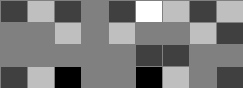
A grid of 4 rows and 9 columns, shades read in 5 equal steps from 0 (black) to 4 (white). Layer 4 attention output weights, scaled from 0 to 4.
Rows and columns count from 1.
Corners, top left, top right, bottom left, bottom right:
1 3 1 1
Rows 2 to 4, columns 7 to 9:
2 3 1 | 1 2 2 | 3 2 1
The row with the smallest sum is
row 4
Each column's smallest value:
1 2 0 2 1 0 1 1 1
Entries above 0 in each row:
9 9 9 7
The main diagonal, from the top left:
1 2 2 2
